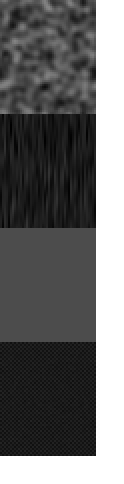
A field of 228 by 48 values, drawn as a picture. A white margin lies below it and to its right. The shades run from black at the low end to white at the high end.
It is made of 4 by 1 panels. Panel 1,1: low, blotchy. Panel 2,1: very low, streaked downward, faint in contrast. Panel 3,1: low, flat. Panel 4,1: very low, checkered, faint in contrast.
